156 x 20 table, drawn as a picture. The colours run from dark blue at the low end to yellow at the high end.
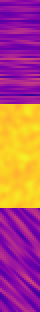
It is made of 3 by 1 panels. Panel 1,1: low, streaked across. Panel 2,1: very high, blotchy, faint in contrast. Panel 3,1: low, slanting down to the right.
